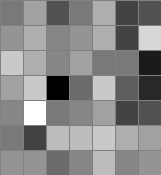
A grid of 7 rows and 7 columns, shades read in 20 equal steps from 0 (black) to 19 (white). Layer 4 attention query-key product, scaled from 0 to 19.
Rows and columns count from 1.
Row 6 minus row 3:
-6 -8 4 2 6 4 10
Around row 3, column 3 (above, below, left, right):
10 0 13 12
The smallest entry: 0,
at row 4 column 3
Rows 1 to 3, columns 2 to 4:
12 6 9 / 13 10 11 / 13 10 12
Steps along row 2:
up down up up down up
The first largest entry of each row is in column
5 7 1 2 2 5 5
